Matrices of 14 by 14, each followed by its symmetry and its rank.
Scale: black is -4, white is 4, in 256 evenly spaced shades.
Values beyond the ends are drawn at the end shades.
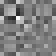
symmetric, rank two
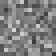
neither, full rank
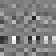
neither, rank two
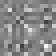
symmetric, rank three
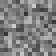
antisymmetric, full rank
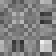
symmetric, rank two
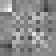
symmetric, rank three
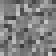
antisymmetric, full rank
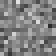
neither, full rank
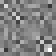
symmetric, rank three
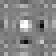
symmetric, rank two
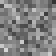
neither, full rank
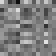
neither, rank two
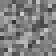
antisymmetric, full rank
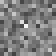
symmetric, rank three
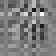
neither, rank two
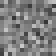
antisymmetric, full rank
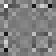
symmetric, rank two
